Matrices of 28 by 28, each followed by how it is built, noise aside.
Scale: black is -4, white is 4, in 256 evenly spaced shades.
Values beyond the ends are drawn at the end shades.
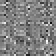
low rank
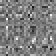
low rank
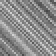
Toeplitz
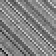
Toeplitz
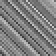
Toeplitz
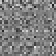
low rank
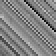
Toeplitz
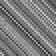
Toeplitz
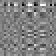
low rank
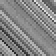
Toeplitz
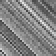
Toeplitz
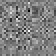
low rank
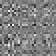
low rank
